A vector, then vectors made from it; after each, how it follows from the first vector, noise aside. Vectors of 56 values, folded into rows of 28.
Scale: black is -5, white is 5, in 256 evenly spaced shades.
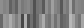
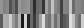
scaled up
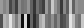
scaled up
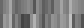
sign-scrambled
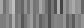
reversed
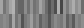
reversed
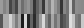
scaled up
